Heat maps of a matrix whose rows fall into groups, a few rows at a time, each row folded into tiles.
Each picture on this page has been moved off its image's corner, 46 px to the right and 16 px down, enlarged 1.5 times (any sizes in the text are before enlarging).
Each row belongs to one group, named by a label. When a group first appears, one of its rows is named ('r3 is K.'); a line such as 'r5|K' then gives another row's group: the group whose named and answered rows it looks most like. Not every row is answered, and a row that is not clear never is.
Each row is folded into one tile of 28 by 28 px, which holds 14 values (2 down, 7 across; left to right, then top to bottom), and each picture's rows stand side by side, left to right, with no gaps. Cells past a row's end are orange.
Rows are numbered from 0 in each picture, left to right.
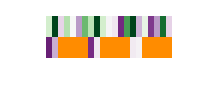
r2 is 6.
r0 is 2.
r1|2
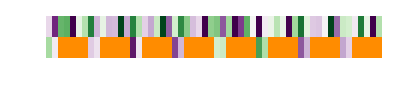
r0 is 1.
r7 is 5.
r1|6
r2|6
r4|6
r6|6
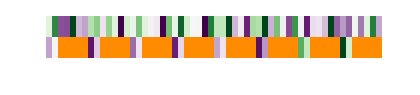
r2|2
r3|2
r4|2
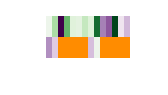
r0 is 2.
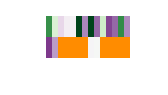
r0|6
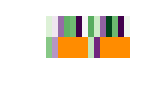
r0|5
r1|5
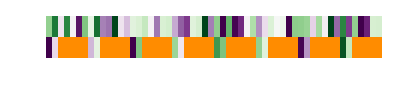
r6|6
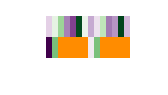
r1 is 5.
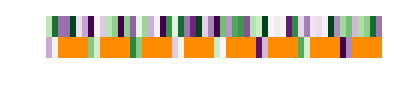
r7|6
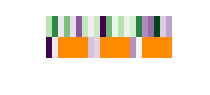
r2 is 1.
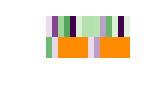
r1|5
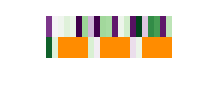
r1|1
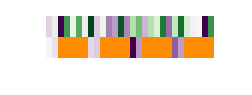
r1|6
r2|6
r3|2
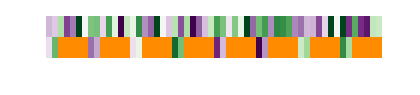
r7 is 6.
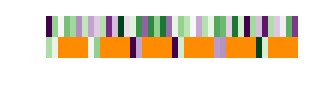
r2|6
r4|5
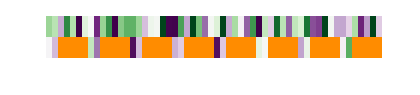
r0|5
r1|1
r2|6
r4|2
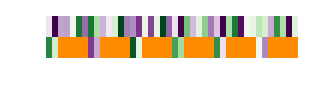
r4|1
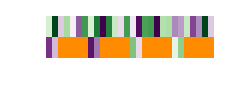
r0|2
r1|2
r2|1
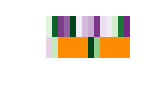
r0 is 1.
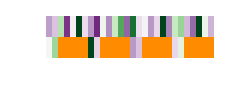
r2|6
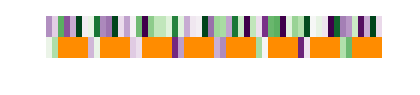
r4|5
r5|1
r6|2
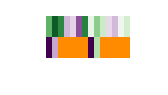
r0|2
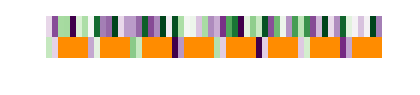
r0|1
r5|2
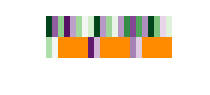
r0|6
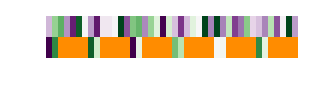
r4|6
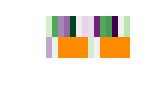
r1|1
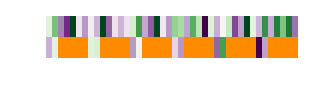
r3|5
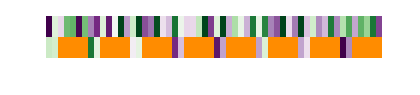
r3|6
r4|2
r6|6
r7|6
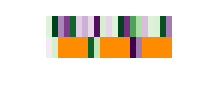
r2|6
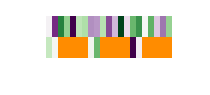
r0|1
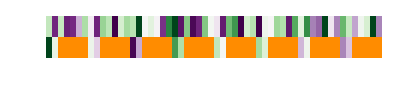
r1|1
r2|2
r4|1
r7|6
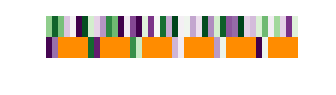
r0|2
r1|5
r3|6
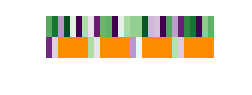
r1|1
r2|2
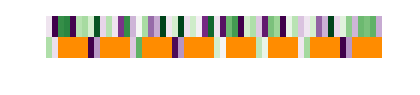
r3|2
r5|1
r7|6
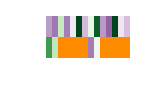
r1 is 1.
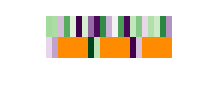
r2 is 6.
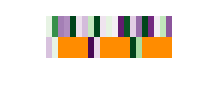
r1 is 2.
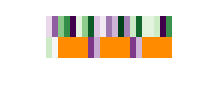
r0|1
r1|6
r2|2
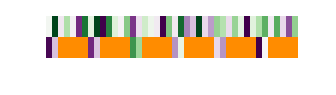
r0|2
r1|2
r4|5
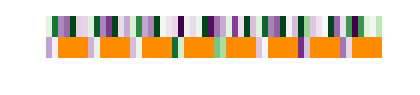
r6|6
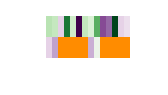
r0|5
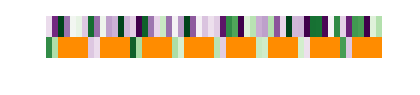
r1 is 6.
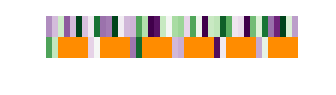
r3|5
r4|2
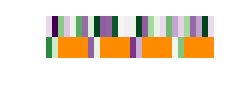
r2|2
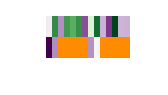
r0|6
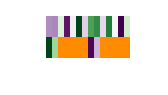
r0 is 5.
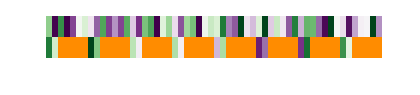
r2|1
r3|1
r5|2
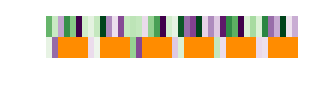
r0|5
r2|5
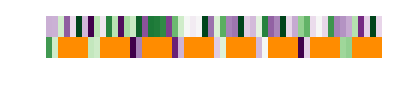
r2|6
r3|6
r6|6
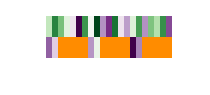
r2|6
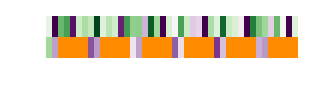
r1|2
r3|2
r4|2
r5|5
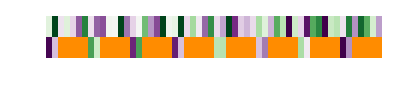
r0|2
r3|2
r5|5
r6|1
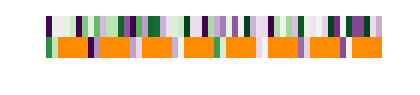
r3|2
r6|6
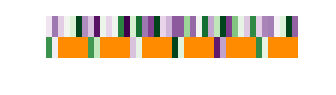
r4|2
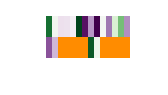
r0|6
